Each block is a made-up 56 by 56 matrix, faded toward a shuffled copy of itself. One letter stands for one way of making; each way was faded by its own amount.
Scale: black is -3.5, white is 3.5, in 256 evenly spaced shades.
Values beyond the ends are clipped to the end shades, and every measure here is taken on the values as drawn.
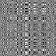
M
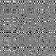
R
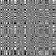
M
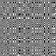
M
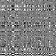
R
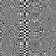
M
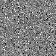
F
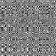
R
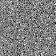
F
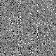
F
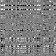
R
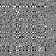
R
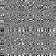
R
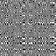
R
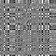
M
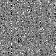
F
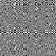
R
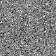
F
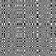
M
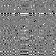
R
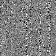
F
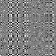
M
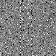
F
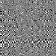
R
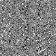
F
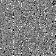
F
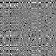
R
